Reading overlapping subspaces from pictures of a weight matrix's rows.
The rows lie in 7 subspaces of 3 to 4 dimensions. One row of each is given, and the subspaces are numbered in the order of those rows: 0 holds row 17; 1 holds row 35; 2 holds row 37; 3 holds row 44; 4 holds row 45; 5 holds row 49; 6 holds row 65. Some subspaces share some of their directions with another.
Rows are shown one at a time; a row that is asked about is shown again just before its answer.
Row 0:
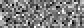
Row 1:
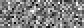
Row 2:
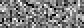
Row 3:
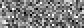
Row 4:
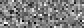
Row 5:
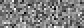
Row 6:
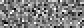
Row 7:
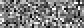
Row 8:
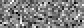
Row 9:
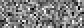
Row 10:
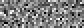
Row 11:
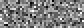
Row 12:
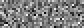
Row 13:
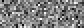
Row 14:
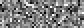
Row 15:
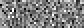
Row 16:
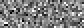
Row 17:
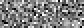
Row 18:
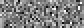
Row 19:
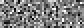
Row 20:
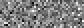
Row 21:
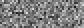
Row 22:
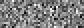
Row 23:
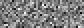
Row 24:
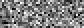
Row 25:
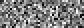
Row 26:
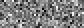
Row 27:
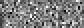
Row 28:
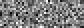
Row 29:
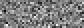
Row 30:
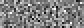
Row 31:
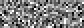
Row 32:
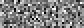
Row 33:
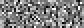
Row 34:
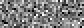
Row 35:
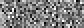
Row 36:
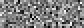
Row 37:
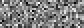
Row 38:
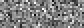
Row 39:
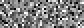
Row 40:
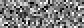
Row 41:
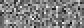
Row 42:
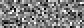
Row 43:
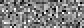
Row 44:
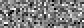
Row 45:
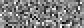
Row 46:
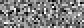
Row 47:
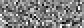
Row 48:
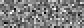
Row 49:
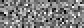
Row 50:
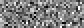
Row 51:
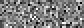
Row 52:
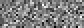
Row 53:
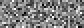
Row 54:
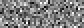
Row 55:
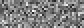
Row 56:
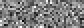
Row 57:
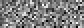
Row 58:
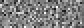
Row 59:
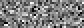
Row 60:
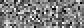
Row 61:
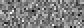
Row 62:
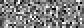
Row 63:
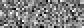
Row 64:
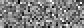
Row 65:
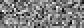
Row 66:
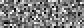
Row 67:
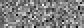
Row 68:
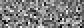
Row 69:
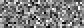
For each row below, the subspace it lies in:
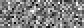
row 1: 1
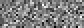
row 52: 5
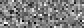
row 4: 2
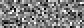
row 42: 5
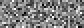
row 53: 5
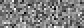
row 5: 5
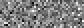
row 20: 1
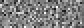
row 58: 2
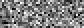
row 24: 1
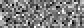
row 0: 6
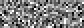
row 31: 1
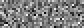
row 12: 5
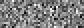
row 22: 5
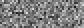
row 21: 2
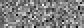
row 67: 5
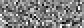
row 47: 4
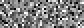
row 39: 2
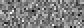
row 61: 1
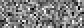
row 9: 3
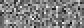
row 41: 6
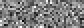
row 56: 4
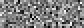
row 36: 0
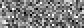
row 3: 1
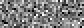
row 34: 0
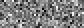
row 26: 3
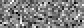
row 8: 2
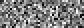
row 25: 5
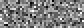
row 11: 3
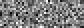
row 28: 4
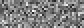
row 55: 2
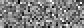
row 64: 6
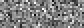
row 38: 3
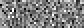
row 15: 1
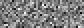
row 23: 5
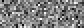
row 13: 2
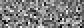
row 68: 4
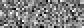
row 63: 4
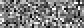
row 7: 2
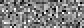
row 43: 0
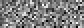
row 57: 5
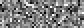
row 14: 2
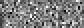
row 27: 1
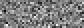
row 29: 6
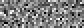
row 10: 5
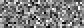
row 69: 1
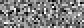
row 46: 3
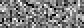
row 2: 2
